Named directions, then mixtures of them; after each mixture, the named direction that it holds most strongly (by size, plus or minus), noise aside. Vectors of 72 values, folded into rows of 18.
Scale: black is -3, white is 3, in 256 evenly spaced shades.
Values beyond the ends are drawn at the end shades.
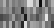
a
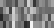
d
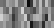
d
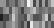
d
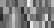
d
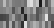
a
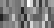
a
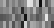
a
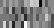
a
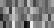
d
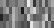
d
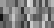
d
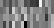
a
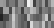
d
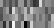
d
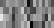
d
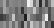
a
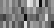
a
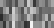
d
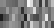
a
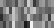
d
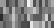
d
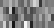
d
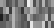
d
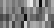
a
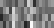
d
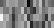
d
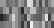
d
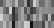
d
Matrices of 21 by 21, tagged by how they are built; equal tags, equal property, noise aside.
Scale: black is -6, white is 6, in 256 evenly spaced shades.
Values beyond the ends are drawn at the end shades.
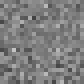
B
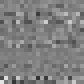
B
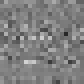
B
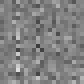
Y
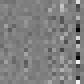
Y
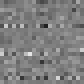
B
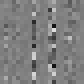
Y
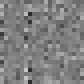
Y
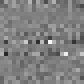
B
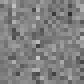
Y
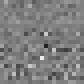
B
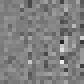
Y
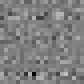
B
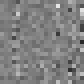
Y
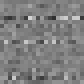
B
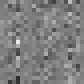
Y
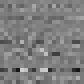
B
